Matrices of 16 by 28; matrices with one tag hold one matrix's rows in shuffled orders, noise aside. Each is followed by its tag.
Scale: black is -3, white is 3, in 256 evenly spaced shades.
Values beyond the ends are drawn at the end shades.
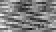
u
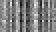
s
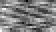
u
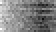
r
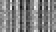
s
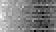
r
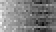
r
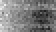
r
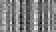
s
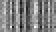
s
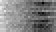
r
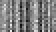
s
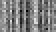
s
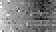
r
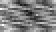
u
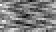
u
